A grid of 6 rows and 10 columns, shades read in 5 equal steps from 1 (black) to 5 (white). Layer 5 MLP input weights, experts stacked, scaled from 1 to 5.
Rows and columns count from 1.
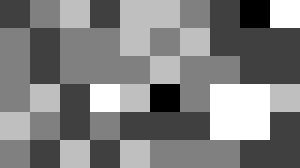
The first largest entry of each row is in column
10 5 6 4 8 3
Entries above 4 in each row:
1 0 0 3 2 0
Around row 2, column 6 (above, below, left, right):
4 4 4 4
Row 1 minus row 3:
-1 1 1 -1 1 0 0 -1 -1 3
